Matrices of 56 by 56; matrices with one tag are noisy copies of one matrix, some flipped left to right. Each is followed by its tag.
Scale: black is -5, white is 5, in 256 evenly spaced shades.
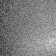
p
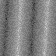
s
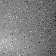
p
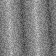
s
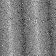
s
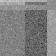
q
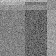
q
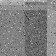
q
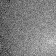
p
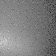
p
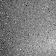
p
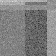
q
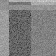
q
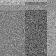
q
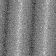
s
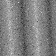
s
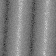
s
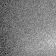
p
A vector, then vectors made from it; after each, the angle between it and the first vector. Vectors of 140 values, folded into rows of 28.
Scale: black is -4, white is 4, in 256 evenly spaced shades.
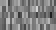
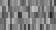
nearly parallel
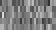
partly opposed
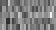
nearly opposite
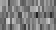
nearly parallel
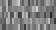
nearly parallel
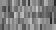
partly aligned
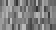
partly opposed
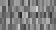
nearly parallel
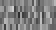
orthogonal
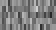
nearly parallel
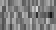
nearly parallel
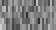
partly opposed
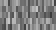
nearly parallel
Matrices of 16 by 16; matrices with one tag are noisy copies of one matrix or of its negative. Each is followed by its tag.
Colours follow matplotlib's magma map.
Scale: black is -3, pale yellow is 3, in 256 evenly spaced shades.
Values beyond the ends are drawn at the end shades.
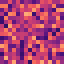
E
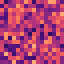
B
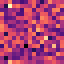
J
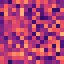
J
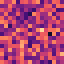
E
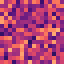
E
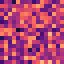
E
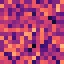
B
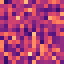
B
